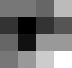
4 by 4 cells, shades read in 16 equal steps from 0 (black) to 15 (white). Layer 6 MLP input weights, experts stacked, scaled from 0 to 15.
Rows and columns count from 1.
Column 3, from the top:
6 3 9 12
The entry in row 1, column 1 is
7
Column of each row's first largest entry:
4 4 3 4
